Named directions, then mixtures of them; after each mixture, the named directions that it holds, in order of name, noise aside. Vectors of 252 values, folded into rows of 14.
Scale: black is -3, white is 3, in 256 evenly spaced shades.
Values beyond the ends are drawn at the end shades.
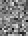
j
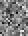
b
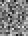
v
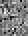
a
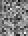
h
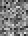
h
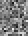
j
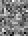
a, h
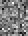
a, j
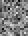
h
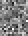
j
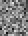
j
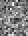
h, j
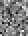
b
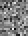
a, h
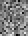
b, h, v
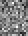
a, j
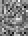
a, h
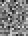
v
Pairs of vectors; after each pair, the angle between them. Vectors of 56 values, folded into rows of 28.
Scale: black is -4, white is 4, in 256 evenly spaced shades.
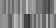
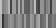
orthogonal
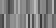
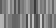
nearly opposite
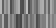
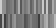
partly aligned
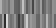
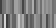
nearly opposite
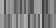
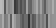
partly aligned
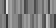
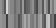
nearly parallel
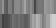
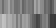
nearly opposite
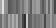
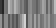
nearly opposite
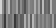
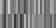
nearly parallel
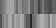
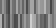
partly opposed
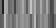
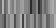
partly opposed
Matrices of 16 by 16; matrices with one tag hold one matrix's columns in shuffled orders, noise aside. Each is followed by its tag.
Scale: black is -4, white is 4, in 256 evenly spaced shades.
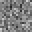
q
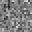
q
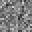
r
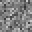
q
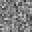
r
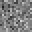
q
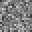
r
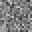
r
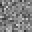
r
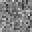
q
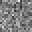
q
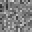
q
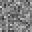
r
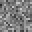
r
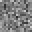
q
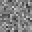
r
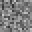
q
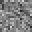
q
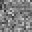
q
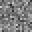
r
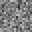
q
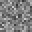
r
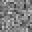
q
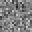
q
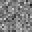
r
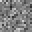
q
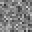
r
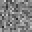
q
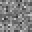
r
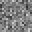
q
